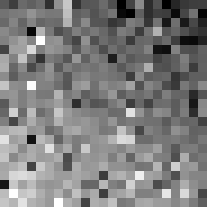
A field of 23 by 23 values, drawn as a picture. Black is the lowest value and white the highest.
Histogram: bell-shaped. Ninth with the highest average: bottom left. Ninth with the lowest average: top right. Stripes: none. Slope: up to the bottom left.
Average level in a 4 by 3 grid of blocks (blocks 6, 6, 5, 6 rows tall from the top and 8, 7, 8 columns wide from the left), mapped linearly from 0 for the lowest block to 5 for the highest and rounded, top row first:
3 1 0 | 3 2 1 | 4 4 2 | 5 4 4
